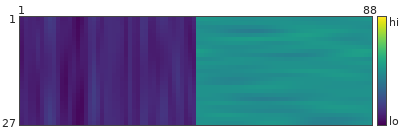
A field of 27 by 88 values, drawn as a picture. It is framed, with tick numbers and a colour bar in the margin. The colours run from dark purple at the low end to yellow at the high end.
It is made of 1 by 2 panels. Panel 1,1: very low, streaked downward, faint in contrast. Panel 1,2: middling, streaked across, faint in contrast.
